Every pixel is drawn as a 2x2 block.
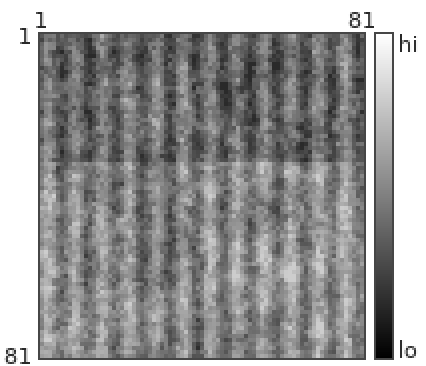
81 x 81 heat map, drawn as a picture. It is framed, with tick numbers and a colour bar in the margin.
On average the colour sits 50% of the way up the scale. The bottom part is higher, past a seam about 40% of the way down. The grain runs up and down. Stripes running up and down repeat 12 times from left to right. Neither half mirrors the other.
